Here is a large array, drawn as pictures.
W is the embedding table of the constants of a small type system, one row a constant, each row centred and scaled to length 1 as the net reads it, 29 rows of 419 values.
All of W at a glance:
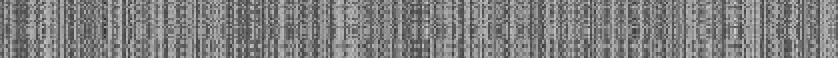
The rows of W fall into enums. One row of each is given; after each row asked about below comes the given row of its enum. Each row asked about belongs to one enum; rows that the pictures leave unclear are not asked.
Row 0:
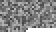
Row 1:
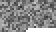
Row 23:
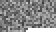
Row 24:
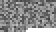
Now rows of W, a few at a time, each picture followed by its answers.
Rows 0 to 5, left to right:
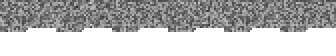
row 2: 24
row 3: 23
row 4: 0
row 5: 24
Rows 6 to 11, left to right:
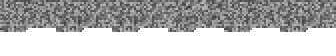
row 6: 24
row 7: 0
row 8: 0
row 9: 1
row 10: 24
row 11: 0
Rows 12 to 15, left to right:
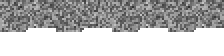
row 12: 1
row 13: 23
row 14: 1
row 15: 1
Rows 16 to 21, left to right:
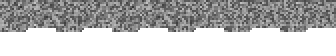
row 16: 1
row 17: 0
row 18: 1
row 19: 0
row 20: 24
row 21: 24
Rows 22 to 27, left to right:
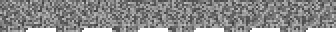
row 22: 23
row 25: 24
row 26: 0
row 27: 0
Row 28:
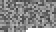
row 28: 24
